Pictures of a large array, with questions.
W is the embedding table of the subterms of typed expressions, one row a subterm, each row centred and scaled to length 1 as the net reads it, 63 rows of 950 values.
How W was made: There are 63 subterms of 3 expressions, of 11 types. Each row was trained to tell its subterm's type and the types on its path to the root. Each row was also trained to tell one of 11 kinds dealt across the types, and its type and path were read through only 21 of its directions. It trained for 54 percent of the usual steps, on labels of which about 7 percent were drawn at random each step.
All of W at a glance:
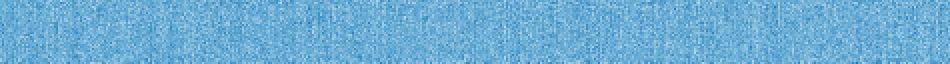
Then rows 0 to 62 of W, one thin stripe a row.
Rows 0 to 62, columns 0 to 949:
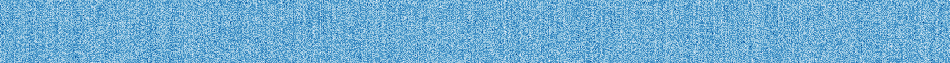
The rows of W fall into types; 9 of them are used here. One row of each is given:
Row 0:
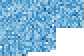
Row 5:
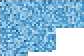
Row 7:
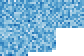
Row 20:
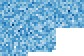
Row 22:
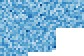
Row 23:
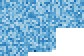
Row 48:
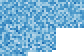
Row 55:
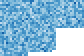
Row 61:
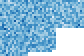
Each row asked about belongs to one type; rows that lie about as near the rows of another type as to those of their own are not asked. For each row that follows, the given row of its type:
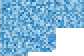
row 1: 5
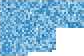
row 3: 48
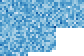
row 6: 22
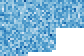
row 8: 61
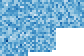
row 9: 55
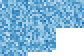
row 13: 20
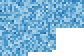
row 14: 61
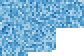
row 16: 55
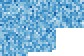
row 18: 0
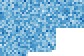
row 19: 22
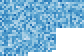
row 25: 48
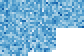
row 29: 23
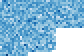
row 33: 20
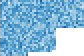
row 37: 20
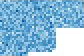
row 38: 61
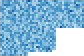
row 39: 7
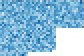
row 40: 7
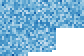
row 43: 48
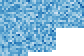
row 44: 55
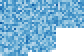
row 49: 7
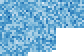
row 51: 48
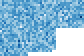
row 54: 7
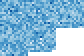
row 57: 55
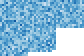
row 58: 61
